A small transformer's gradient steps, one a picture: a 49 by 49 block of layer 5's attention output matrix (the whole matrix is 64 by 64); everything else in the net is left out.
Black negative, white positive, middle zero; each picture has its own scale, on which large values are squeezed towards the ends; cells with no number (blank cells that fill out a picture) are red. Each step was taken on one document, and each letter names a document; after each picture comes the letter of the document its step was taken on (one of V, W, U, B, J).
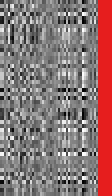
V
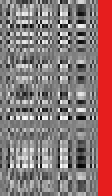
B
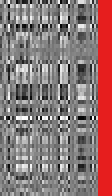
B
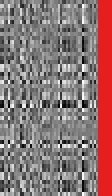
V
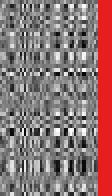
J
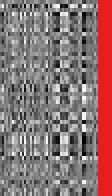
J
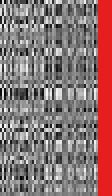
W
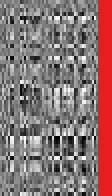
J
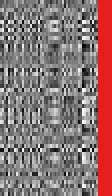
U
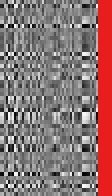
U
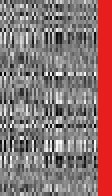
W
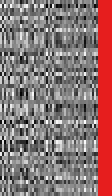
W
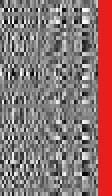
U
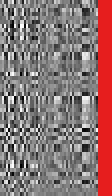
U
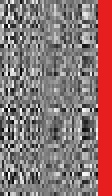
U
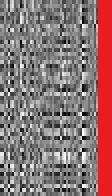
V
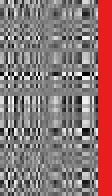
U
